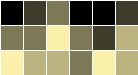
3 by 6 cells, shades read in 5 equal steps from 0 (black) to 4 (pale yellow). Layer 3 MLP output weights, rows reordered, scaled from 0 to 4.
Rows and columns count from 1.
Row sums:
4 14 19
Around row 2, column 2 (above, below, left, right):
1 3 2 4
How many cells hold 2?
5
